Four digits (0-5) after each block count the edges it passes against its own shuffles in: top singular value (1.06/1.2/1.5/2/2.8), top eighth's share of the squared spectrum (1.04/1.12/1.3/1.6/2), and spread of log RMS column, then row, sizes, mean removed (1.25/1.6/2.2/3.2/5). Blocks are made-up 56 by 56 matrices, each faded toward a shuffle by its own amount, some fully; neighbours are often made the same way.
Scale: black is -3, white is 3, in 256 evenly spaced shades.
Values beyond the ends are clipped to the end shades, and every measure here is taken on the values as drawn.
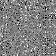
3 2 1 0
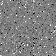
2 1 0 0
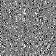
3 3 2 1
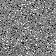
0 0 0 0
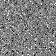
1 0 0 0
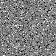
1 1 0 0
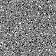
2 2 0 0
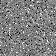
0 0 0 0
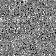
2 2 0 0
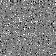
2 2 0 1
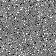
1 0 0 0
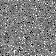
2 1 0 0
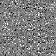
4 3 2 1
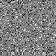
3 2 0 0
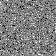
2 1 0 0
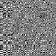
4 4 3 3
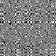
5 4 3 3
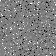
1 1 0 0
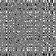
5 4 3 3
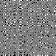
4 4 2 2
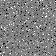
1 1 0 0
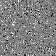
2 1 0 0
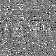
3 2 0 1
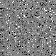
3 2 1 1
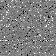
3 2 0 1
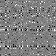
4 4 2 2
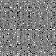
4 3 1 2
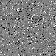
3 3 1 1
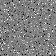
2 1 0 0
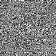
1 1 0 3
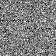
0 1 0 2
